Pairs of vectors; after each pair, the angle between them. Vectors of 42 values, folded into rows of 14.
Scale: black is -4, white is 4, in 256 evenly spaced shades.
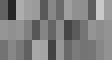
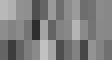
orthogonal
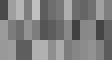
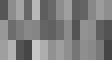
nearly parallel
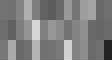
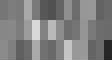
nearly parallel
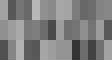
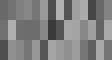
orthogonal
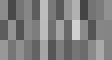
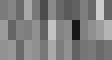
partly opposed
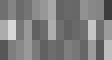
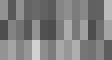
partly opposed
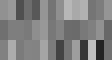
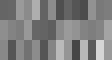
nearly opposite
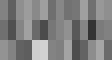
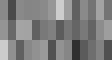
partly aligned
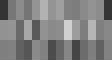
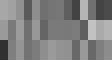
orthogonal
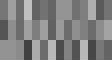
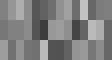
orthogonal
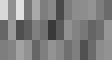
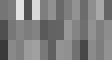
partly aligned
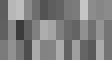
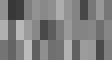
nearly opposite
